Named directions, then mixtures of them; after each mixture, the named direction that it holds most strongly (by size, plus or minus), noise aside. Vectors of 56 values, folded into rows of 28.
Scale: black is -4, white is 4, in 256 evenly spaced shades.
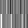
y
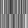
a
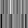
y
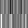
y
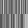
a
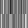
a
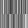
a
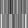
a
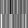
y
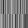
a
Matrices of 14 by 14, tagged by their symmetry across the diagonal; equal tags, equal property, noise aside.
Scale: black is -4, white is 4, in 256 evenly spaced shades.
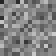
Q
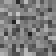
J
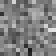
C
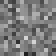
J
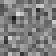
C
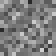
Q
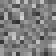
C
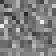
J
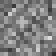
Q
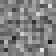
C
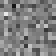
C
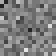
Q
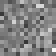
J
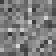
Q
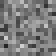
J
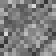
Q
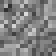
Q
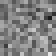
J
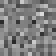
C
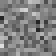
J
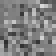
C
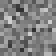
C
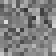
J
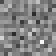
Q
